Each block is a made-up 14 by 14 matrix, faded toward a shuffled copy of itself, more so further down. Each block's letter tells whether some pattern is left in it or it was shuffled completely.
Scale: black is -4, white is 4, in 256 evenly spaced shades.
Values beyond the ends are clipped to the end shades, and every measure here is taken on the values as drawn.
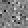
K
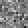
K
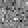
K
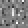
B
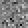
K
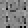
B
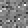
K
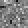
K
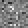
B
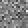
K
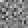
B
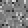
K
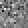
K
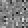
B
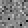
K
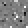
K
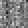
B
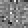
B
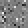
B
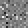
B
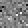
K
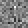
B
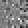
B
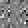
B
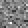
K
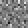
B
